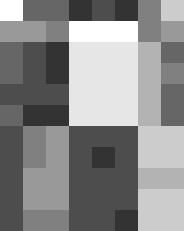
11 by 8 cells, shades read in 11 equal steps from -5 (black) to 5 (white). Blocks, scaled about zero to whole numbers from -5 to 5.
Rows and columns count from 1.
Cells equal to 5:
4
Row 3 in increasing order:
-3 -2 -1 -1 2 4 4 4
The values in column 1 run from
-2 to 5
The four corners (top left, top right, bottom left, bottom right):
5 3 -2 3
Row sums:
-2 18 7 8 7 6 -1 -2 -2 0 -3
